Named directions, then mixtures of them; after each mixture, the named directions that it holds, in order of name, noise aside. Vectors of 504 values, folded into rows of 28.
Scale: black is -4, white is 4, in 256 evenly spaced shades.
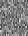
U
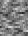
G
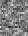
G, U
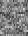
G, U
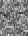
G, U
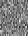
U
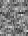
G, U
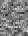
G, U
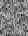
G, U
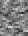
G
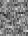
G, U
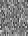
U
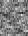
G, U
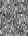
G, U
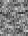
G, U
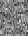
G, U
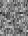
G, U
